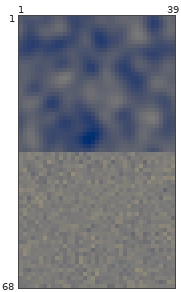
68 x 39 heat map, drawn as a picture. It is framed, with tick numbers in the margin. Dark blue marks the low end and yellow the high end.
It is made of 2 by 1 panels. Panel 1,1: low, blotchy. Panel 2,1: middling, fine-grained, faint in contrast.
